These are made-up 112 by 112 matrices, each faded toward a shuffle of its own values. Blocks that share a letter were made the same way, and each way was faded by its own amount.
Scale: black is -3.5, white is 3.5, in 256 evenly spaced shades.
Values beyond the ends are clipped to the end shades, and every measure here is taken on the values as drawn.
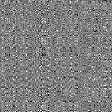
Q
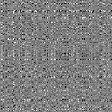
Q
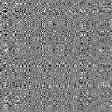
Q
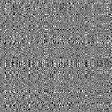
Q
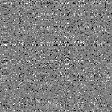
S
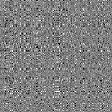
Q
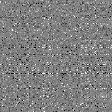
S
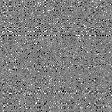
S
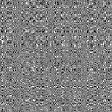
Q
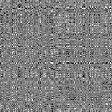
Q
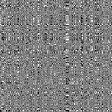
Q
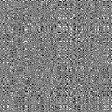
Q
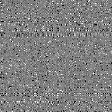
S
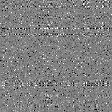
S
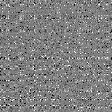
S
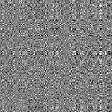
Q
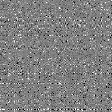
S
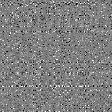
S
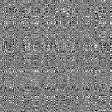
Q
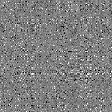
S
